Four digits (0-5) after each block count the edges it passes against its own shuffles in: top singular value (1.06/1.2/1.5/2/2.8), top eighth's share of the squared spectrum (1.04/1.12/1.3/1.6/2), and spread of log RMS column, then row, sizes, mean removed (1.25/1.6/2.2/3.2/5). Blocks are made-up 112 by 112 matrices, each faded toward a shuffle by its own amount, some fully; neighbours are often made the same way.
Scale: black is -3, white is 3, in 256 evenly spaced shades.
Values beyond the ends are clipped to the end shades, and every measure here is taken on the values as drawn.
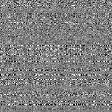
4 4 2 4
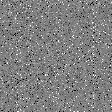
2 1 1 0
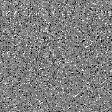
4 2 1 1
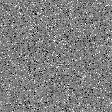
3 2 0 0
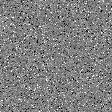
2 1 0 0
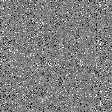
1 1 2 1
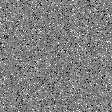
0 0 0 0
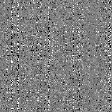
2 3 4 3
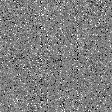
1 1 2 1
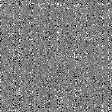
2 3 4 3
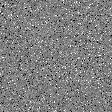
0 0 0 0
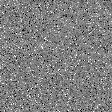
0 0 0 0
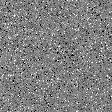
0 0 0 0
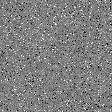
1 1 1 0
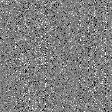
1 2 3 0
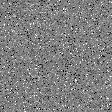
0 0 0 0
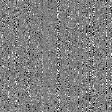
2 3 4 0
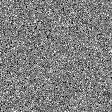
0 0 0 0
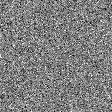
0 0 0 0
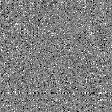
4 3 1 2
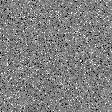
2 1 0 0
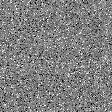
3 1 0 0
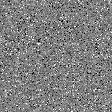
3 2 0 1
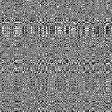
5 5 3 4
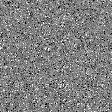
3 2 1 1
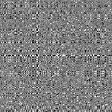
5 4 3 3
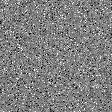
1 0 0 0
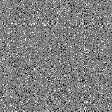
4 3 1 2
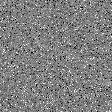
1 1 0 0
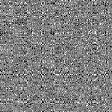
5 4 2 3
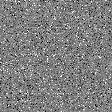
3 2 0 1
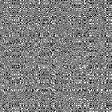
5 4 3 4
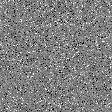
2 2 0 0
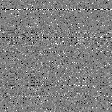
4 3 0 3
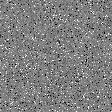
2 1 0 0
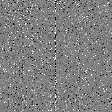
4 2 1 0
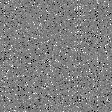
3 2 1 0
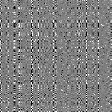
5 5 4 3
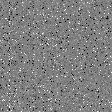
3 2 1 0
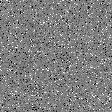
2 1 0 0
